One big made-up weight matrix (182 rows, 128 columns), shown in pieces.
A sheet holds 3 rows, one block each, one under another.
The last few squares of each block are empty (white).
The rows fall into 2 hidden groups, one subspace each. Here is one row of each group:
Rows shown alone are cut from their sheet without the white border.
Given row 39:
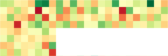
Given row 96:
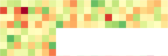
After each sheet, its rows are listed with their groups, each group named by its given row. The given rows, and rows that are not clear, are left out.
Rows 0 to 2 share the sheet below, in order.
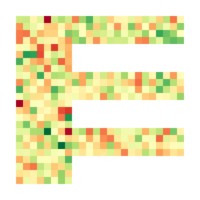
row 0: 39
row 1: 39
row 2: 39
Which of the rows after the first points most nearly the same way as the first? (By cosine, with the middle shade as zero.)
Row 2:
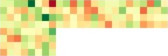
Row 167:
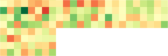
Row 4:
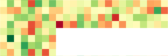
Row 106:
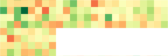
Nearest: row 106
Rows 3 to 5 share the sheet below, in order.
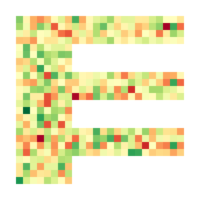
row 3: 39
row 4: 39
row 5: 96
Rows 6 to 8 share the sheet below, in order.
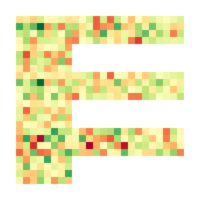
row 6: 96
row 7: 96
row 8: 96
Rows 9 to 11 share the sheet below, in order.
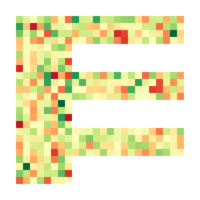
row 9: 39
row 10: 39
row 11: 39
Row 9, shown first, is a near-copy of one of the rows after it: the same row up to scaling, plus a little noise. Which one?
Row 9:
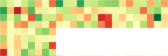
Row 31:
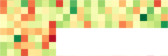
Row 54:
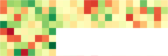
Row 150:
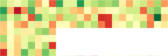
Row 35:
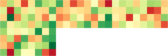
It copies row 150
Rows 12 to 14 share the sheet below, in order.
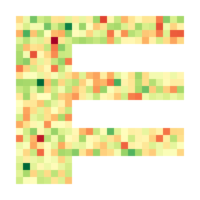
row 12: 39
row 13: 96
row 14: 96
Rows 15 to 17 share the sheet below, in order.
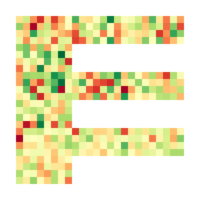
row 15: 39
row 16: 96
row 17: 39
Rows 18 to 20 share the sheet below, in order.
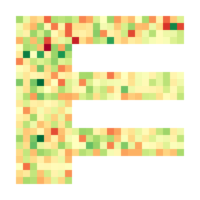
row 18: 39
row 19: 96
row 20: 96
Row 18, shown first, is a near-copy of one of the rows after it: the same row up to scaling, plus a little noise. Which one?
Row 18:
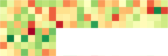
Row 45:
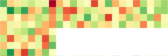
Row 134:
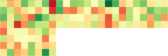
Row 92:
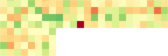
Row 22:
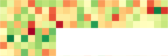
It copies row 22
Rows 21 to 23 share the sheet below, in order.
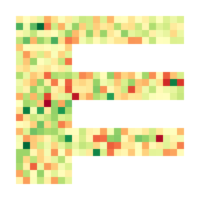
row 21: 96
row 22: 39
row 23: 39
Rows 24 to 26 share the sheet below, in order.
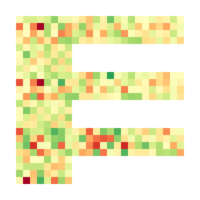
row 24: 96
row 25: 96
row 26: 96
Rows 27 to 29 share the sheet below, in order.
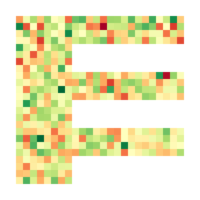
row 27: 39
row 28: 39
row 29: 96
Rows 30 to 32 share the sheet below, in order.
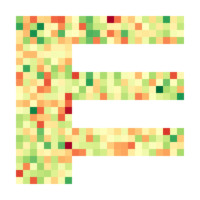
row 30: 96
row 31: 39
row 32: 39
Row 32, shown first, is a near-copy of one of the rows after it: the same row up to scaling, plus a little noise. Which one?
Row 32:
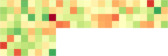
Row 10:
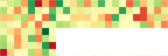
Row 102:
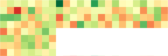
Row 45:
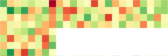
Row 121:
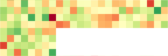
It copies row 121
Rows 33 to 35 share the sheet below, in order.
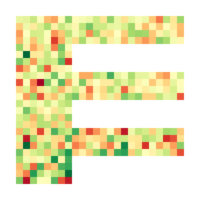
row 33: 39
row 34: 96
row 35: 39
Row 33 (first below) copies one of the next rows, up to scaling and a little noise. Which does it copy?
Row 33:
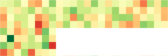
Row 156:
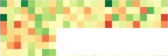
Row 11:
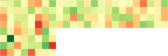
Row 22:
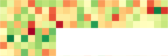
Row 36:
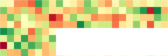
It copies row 11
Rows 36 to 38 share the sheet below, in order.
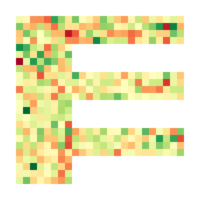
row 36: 39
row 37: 39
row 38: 39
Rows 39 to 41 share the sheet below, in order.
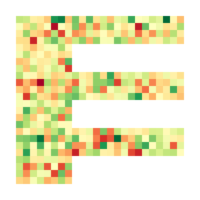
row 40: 96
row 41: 96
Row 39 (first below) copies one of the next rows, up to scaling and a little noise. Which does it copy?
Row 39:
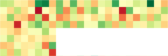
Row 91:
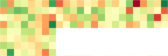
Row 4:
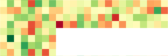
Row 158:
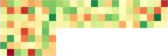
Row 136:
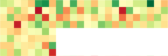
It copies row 136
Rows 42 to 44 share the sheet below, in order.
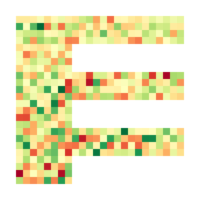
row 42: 96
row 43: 39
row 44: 39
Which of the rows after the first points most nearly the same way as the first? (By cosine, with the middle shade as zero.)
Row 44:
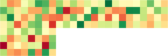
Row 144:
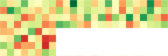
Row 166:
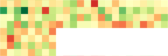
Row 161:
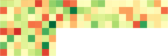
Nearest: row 144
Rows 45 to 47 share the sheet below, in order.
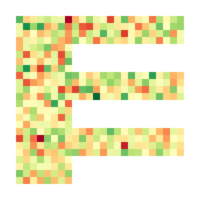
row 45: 39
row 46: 39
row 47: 96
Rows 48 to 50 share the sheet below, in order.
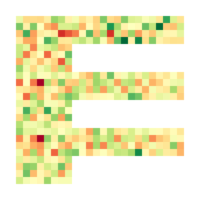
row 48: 39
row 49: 96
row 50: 96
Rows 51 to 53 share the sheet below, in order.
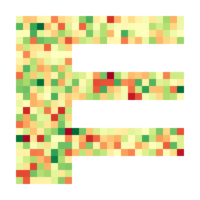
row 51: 96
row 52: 96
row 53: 39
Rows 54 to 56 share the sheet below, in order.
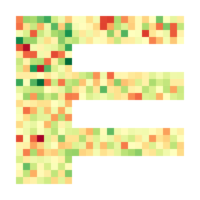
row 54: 39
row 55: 96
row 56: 96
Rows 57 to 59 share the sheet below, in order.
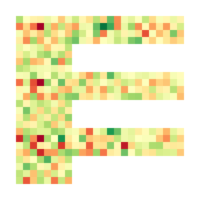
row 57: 96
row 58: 96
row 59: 96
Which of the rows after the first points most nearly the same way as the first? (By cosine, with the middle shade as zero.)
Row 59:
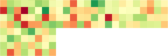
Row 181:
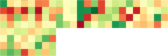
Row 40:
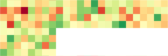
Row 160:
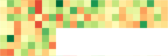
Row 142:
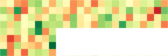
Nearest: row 40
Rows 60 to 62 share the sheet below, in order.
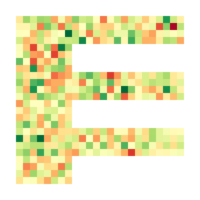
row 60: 39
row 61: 96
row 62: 96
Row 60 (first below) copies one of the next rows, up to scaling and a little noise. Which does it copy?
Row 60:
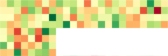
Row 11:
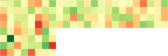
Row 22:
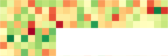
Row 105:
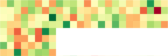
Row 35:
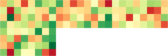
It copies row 105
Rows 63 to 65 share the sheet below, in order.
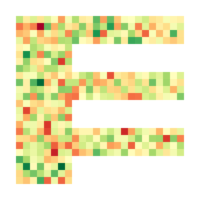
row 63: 96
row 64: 96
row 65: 39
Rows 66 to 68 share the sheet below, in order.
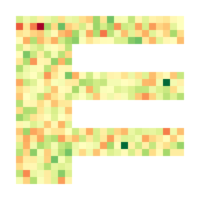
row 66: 96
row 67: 39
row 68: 39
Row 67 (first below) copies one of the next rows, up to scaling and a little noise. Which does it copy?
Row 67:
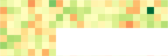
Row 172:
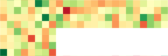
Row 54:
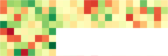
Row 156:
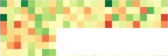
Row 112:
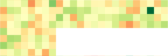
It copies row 112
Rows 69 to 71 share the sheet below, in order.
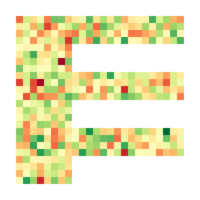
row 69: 39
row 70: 96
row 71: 96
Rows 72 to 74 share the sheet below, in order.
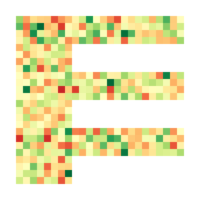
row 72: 96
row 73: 39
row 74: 39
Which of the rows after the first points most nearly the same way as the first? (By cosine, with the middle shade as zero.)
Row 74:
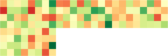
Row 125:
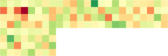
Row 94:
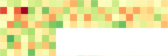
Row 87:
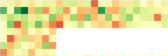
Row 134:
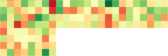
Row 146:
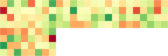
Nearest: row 146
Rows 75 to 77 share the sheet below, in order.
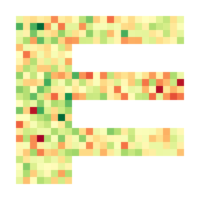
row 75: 96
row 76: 39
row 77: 96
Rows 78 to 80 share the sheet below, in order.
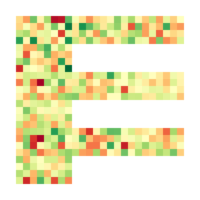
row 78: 39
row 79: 96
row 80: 96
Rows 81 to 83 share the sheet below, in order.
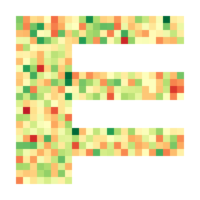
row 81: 96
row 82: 39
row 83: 39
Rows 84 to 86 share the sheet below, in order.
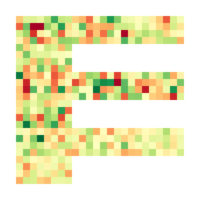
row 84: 96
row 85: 96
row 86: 96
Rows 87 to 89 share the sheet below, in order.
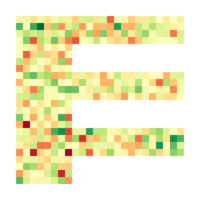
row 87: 96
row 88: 39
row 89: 39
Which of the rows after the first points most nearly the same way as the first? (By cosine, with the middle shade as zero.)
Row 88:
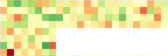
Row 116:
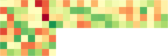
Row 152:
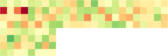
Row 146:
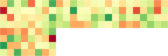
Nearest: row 146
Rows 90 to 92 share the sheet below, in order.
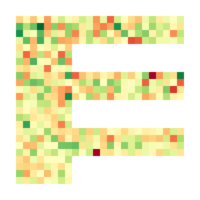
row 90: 96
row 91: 39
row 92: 39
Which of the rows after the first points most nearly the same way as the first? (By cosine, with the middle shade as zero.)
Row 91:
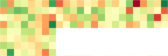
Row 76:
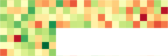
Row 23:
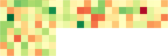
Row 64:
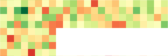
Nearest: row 76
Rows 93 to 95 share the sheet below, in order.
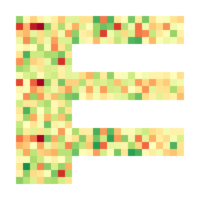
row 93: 96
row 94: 96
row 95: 96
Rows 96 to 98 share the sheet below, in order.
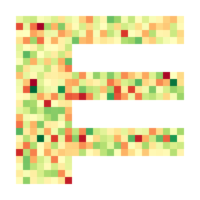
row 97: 39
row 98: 39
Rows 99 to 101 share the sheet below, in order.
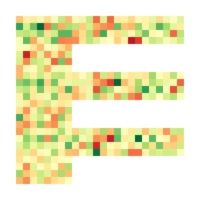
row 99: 96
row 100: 96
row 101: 96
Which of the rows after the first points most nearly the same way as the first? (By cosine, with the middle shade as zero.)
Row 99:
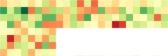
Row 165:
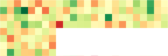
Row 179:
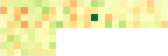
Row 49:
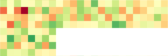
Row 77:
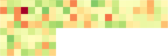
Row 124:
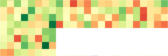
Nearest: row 165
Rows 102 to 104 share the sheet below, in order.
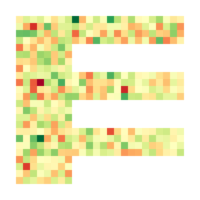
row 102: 39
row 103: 96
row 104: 96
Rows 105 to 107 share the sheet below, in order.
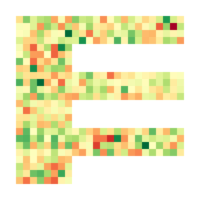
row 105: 39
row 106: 96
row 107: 96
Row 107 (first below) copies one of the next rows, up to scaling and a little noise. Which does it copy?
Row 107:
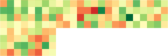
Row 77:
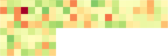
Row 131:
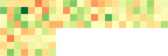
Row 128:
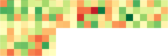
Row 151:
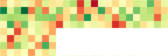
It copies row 128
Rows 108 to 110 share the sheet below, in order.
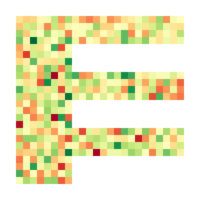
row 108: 39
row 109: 39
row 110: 39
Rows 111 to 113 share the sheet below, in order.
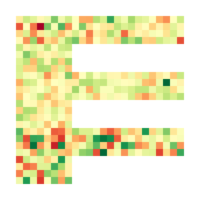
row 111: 96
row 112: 39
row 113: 96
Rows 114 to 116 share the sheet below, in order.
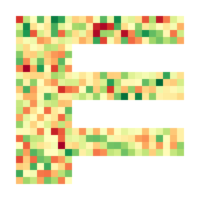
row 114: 96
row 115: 39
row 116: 39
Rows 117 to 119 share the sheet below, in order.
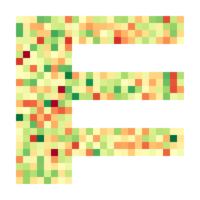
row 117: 39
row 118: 39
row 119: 39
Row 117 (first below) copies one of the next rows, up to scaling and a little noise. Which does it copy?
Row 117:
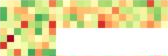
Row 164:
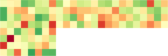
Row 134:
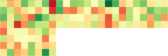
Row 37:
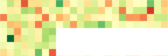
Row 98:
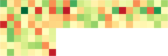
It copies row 164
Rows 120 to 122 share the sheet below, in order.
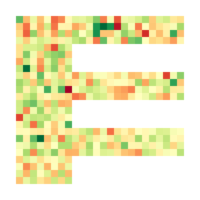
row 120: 96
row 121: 39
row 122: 96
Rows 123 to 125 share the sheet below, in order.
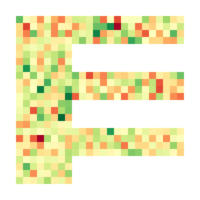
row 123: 96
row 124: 39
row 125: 96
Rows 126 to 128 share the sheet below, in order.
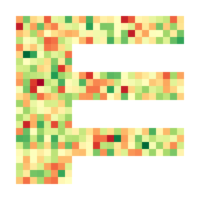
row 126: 39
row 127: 96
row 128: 96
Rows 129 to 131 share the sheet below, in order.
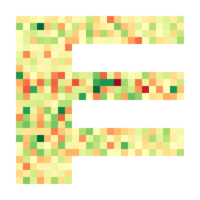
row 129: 96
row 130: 96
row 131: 96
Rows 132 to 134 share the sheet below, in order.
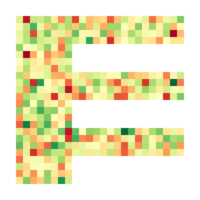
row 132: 39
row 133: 39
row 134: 39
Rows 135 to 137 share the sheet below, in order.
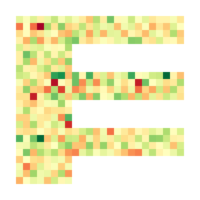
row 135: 96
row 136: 39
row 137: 96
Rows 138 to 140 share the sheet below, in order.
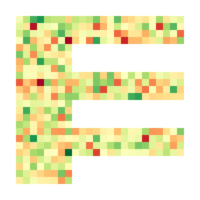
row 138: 39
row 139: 96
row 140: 39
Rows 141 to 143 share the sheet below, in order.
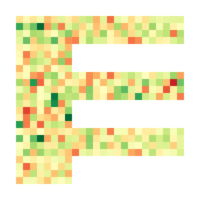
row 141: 96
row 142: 39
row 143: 96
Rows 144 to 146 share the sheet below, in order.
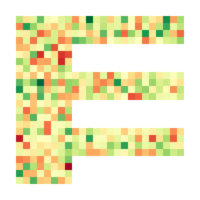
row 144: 39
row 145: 96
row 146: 39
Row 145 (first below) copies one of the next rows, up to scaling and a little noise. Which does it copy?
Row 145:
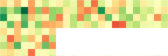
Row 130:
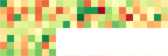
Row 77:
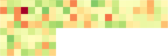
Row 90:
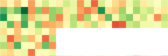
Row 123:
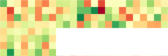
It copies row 90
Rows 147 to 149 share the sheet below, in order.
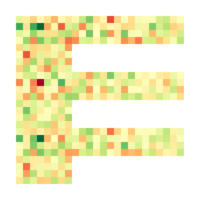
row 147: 96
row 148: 96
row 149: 96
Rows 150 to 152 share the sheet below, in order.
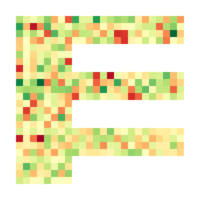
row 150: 39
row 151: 96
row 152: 96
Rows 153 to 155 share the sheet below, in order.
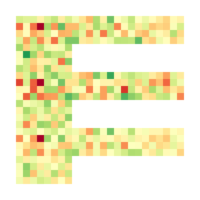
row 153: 96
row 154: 96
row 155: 96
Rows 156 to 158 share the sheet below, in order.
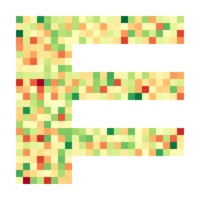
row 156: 39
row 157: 96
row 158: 39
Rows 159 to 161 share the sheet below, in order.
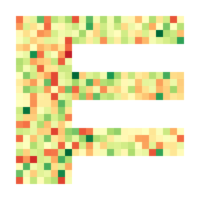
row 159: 39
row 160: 39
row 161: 39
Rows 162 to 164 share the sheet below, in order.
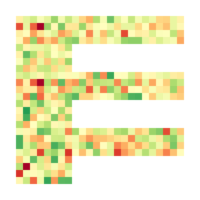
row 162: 96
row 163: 96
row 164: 39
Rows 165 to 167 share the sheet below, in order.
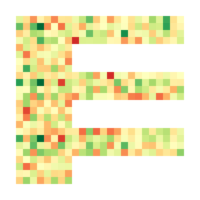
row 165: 96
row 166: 96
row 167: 96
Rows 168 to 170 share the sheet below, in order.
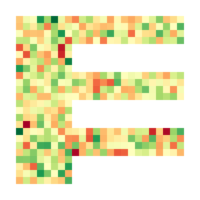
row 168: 39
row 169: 96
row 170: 39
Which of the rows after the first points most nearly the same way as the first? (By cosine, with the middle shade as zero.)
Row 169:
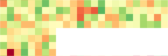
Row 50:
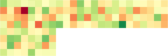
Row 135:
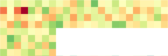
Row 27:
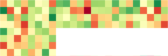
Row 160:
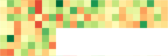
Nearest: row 27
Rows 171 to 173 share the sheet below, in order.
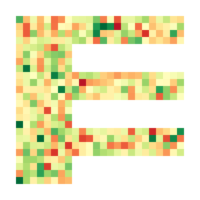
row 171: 96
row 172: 39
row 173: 39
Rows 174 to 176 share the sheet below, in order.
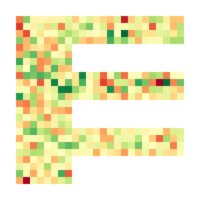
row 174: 39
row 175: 39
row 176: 39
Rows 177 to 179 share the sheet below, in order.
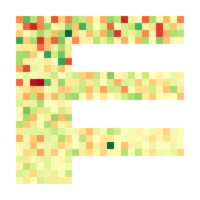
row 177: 39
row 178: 96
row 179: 96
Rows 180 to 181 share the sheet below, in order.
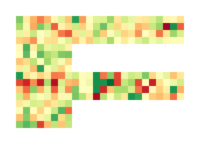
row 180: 39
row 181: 96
